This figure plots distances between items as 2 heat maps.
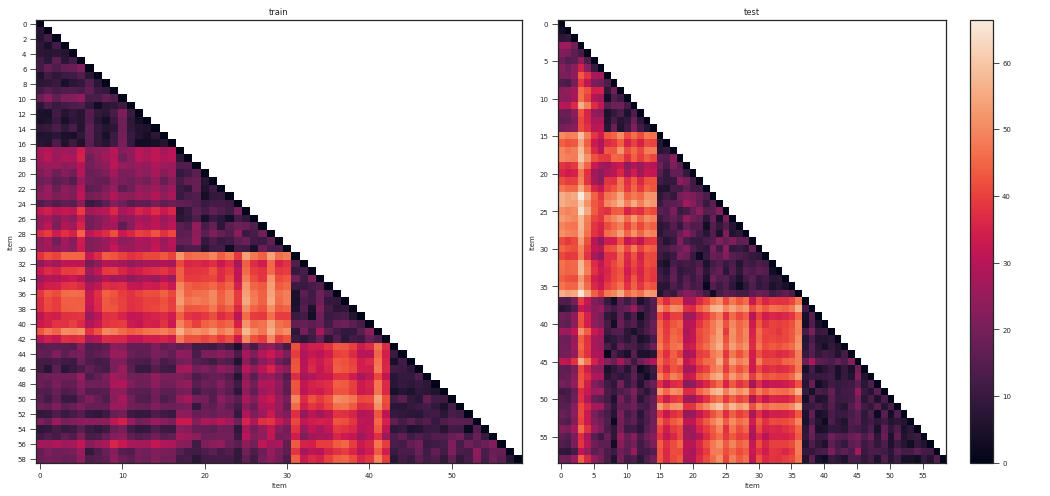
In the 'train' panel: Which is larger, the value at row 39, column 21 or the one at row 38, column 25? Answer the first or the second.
the second
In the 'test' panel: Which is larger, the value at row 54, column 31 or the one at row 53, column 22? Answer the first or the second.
the second
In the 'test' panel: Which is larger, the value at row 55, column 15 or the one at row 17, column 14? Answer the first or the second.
the second
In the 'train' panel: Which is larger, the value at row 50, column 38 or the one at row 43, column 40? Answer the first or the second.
the first
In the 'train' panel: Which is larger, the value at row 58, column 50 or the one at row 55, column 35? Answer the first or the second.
the second
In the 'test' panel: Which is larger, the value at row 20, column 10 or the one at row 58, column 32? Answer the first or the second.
the second
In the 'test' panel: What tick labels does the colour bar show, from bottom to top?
0, 10, 20, 30, 40, 50, 60
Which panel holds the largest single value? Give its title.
test
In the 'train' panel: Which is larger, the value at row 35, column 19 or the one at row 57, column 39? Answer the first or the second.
the first
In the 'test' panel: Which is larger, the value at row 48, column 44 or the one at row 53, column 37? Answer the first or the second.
the first
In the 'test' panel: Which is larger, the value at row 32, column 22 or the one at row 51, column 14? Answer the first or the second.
the second
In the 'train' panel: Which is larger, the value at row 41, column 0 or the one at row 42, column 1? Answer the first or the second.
the first
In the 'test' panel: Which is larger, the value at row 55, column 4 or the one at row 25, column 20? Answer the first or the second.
the first
